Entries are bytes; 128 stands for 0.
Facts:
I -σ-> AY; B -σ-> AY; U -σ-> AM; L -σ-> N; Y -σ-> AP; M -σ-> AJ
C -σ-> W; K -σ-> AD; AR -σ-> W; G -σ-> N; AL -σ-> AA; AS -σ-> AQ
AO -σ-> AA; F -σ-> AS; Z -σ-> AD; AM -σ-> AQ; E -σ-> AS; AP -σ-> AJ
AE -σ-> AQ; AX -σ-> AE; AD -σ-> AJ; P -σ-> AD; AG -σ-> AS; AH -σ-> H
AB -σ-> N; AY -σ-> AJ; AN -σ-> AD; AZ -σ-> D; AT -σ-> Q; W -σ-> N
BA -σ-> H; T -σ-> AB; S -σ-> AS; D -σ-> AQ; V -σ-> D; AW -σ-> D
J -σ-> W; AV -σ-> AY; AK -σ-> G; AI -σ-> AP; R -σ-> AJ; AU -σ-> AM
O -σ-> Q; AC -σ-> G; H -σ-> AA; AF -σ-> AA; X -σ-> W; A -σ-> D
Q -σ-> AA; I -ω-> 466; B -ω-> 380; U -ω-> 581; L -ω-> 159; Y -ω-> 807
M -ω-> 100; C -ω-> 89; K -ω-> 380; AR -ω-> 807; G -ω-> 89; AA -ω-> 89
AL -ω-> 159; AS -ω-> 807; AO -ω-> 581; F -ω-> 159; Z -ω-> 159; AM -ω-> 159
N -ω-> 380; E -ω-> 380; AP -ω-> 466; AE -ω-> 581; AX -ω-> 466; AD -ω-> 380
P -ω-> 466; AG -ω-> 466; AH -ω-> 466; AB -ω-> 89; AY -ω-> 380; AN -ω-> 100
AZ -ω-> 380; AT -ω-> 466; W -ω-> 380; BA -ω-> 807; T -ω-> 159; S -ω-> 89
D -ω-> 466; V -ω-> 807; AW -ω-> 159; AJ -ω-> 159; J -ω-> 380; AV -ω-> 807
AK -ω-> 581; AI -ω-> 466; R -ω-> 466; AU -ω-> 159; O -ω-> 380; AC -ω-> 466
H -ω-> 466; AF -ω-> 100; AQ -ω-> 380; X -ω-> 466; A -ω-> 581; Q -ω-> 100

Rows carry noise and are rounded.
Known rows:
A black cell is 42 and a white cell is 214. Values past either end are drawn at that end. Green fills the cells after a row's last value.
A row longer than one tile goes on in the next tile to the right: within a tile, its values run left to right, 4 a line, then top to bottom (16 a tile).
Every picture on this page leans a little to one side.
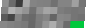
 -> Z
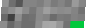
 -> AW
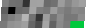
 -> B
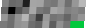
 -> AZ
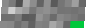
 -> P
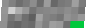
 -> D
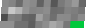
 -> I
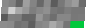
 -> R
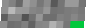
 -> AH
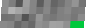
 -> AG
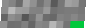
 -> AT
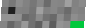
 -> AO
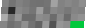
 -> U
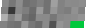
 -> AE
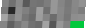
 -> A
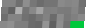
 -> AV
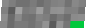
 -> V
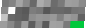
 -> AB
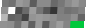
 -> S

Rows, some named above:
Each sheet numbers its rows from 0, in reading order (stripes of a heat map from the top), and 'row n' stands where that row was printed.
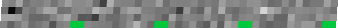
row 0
Q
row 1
Z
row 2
AK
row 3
D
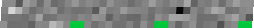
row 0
AC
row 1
BA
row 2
Q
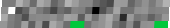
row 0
AA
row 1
E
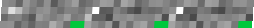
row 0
AP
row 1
C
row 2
C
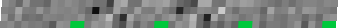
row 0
AS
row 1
AY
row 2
AD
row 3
V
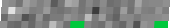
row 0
H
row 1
AE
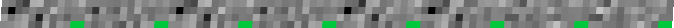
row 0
J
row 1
AK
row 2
J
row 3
AK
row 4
AQ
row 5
O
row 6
AL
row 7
AJ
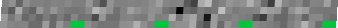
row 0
AR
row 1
AM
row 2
W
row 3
Z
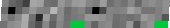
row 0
K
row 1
AF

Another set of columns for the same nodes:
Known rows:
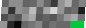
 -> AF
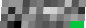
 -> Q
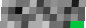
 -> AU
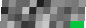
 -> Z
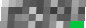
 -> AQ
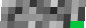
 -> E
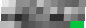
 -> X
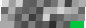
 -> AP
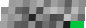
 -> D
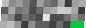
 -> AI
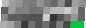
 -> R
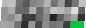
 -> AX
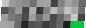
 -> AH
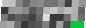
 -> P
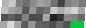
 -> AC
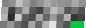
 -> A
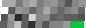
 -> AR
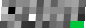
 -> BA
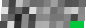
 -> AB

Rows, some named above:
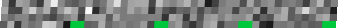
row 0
S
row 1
V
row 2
AJ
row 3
AF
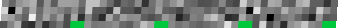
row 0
BA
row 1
N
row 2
K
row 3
C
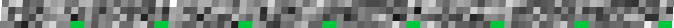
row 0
AE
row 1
AZ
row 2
D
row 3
AO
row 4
K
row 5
AC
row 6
AQ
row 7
AD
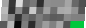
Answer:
AA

